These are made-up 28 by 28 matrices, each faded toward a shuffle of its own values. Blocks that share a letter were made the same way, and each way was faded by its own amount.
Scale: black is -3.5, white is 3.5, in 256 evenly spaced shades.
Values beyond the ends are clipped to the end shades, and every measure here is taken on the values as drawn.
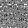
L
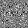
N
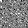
N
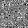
N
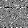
L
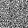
N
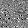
L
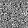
N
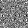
N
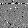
L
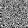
N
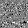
L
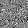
L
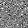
N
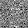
N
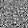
L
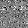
L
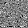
L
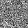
N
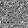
L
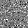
L
